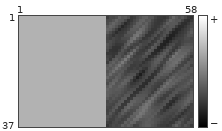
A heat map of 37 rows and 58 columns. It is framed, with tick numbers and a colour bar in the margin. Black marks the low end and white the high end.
It is made of 1 by 2 panels. Panel 1,1: high, flat. Panel 1,2: low, slanting up to the right.
